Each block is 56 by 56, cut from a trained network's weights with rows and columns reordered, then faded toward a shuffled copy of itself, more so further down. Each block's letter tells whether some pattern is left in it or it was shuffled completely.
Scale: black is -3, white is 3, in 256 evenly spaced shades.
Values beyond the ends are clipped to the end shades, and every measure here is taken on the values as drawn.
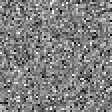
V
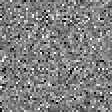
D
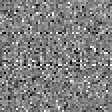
D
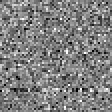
D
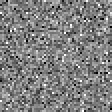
V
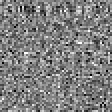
D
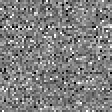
D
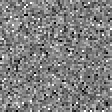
V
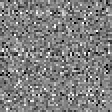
D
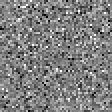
D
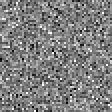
V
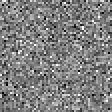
D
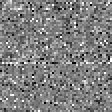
D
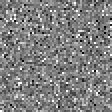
V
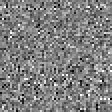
D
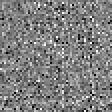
D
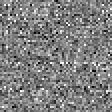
D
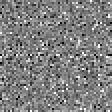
D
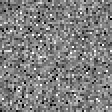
V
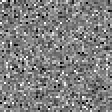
V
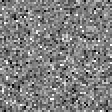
V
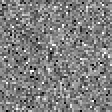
V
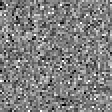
V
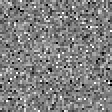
V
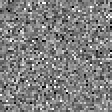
D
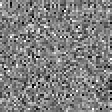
D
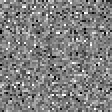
D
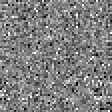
D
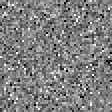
V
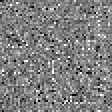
D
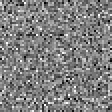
D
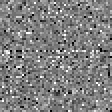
D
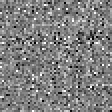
D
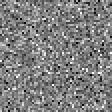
V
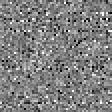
D
